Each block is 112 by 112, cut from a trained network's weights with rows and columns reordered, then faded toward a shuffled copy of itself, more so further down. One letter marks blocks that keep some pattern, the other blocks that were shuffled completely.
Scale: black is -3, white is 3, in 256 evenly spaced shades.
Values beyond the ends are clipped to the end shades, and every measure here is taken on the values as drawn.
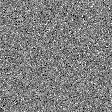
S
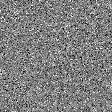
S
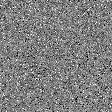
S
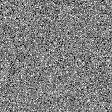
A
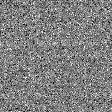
A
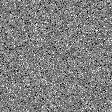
S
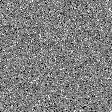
S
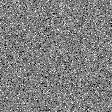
A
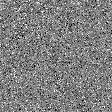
S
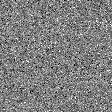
S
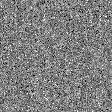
A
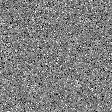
S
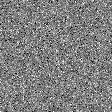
S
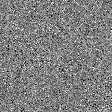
S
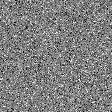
S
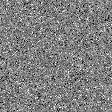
S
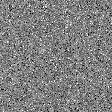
A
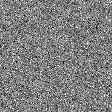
S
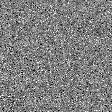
A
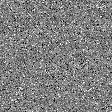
A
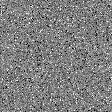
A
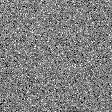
A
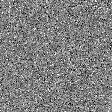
A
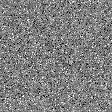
A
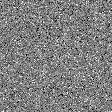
S
